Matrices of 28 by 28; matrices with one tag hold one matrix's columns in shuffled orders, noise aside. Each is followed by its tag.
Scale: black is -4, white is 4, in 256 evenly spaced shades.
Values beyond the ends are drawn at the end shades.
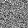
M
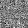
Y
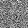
M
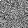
M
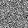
M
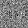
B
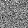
M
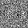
B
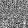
Y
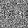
B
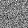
M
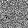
M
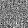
Y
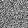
M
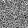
M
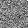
M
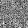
Y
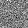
M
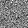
M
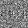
B
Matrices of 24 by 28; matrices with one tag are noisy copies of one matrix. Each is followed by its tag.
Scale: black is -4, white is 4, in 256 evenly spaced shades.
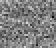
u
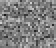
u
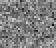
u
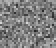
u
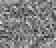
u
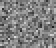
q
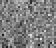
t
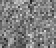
t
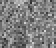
t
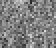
t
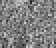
t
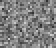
q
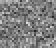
u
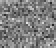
u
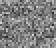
u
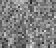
t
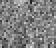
t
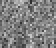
t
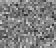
u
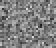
q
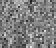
t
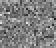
u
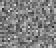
q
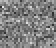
u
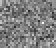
u
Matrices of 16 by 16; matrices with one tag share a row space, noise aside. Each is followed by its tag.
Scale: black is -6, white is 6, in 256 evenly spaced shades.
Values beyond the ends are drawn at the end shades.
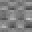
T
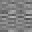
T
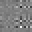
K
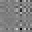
K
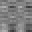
T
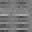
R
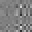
K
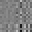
K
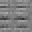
R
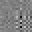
K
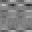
T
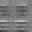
R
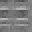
R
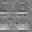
R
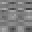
T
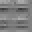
R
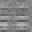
R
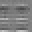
R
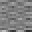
T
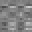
T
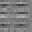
R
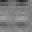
R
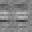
R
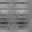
R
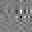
K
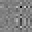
K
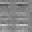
R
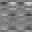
T
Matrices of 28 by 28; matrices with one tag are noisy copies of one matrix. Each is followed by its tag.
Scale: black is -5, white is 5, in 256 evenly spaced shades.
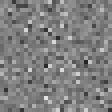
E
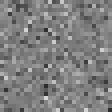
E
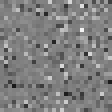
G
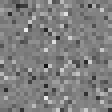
E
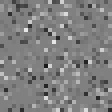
E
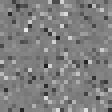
E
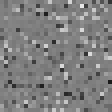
G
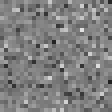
G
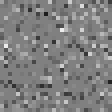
G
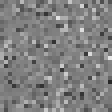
G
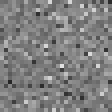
G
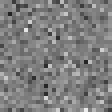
E
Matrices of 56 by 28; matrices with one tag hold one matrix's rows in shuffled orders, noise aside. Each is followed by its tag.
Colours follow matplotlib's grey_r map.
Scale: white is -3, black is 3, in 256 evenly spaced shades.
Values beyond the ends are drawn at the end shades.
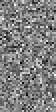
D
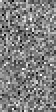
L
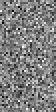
L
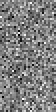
L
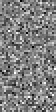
D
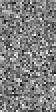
D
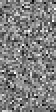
D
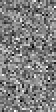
D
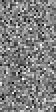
L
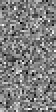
D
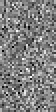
L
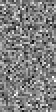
D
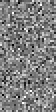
L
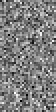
D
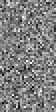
L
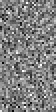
L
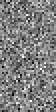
L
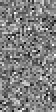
D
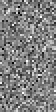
L
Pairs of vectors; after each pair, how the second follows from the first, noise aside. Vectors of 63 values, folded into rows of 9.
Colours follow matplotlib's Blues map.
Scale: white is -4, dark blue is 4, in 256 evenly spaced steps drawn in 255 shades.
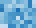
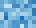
wrapped around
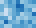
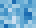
wrapped around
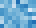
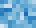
wrapped around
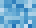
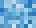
negated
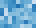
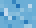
partly zeroed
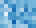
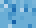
partly zeroed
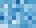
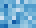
negated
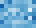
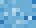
partly zeroed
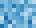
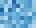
wrapped around
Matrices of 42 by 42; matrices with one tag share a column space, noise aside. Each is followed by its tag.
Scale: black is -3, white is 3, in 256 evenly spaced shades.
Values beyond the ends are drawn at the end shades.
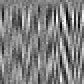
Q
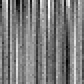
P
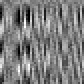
Q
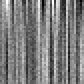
P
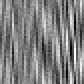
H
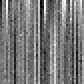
P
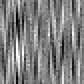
H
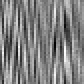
H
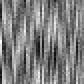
H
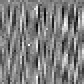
Q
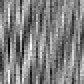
H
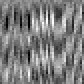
Q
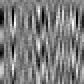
Q
